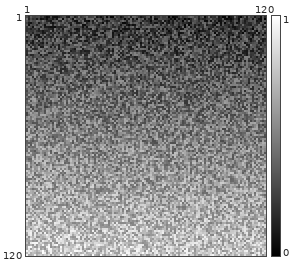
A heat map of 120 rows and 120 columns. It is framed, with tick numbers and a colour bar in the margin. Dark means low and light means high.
Grain: fine. Slope: up to the bottom. Odd rows or columns: none. Stripes: none.
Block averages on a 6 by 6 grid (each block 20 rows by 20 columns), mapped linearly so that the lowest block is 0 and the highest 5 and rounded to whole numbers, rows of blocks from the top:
000000
111111
222222
333333
444444
555555
